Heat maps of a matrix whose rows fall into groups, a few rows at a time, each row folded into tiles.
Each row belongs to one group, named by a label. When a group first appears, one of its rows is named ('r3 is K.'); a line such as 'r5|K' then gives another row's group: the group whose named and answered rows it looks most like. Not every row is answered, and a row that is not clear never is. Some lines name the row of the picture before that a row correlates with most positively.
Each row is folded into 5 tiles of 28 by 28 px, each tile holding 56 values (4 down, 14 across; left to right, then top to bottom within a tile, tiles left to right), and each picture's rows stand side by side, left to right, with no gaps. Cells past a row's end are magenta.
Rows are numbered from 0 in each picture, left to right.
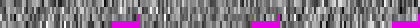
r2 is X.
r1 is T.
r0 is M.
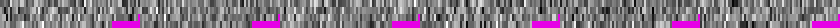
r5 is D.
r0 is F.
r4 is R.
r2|M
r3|X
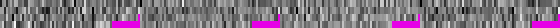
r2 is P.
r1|R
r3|R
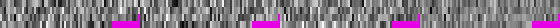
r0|M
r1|D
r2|F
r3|P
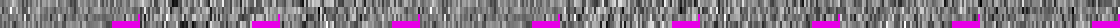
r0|T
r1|D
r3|T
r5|T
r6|M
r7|R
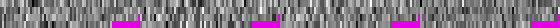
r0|D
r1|M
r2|M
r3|R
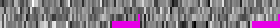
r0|F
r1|D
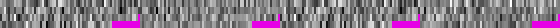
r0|X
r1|P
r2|X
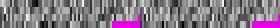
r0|D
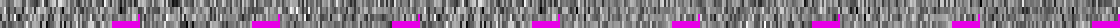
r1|D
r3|X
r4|P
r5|M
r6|P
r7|R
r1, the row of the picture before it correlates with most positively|0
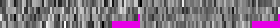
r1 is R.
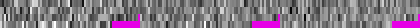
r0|F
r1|M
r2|P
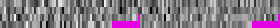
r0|X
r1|P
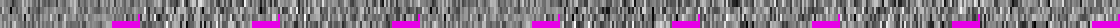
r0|P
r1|X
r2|T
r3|P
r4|R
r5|D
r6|M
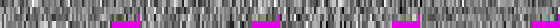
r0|F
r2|X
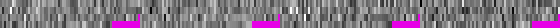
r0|T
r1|P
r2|T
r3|R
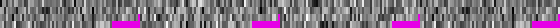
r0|R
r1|X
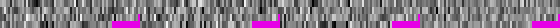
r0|D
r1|X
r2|D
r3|P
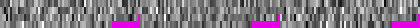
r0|F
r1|T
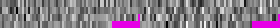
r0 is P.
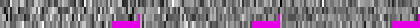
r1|F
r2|R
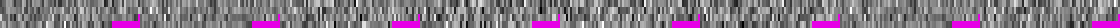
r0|M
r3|X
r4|F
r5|D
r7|M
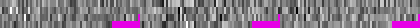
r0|T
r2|P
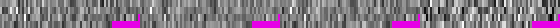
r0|T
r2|T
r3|F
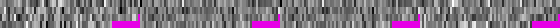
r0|X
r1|R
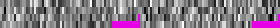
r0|M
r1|F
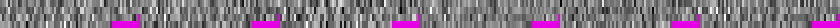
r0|M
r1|T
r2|X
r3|T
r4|R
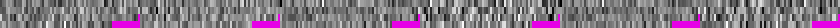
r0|M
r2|R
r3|F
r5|X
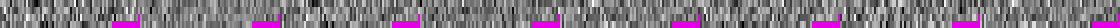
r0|D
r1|P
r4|F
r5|D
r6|X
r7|F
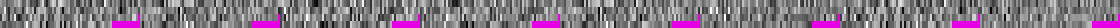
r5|T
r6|X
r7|P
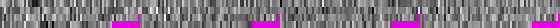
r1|T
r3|P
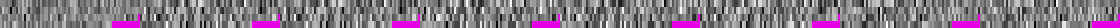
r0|P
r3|M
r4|M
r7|F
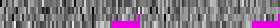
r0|R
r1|P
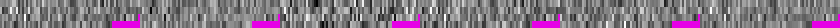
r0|T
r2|D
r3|T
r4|M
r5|T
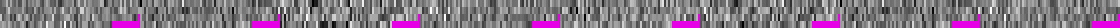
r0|M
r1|R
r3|T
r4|P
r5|D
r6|R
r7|T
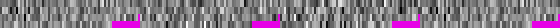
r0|P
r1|M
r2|X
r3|P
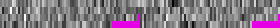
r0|T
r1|D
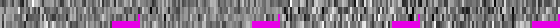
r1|P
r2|F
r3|R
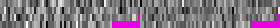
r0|X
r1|R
